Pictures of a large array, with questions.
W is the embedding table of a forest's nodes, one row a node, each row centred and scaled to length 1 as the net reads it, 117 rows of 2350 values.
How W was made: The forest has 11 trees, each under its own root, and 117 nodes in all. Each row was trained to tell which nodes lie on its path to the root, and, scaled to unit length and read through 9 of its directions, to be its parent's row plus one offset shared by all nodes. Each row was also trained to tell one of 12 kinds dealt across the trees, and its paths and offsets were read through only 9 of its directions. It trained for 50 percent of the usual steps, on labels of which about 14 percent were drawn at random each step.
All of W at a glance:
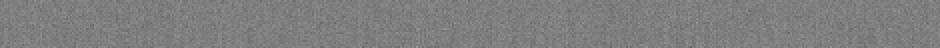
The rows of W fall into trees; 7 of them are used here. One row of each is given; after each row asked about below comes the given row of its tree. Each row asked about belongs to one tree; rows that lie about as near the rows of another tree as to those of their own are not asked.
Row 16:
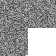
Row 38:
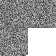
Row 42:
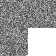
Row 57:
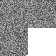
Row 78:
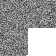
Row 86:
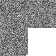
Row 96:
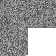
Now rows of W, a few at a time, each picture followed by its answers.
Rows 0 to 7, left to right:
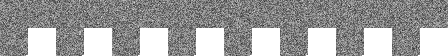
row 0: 96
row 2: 96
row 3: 42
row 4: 96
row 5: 16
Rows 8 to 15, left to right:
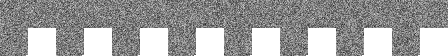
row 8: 86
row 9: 42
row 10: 16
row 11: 78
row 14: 42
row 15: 86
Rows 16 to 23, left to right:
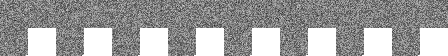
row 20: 16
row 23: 57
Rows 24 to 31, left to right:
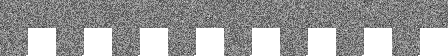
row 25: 78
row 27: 42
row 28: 38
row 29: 42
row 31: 78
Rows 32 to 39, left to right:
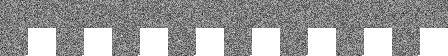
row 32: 96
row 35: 57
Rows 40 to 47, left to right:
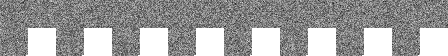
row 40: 86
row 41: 16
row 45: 86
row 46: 78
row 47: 96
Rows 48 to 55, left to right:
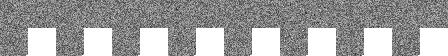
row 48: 38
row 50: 42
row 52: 38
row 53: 96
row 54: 16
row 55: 96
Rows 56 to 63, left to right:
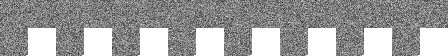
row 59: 42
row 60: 96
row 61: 38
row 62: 38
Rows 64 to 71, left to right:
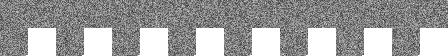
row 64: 96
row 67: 42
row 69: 96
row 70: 78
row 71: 57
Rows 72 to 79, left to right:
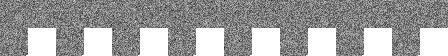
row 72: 78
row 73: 57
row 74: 96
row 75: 86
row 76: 57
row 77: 78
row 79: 86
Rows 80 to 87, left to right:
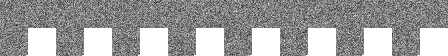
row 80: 38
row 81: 42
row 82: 38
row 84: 96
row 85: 57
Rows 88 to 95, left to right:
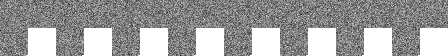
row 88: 96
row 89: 78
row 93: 78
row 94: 78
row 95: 42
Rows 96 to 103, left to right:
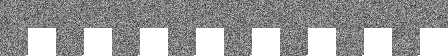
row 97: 96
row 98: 16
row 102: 42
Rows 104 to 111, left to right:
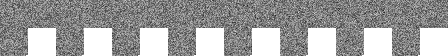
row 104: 78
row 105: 57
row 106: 78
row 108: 78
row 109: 42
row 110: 38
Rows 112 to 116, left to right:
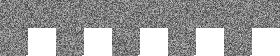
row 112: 42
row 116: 42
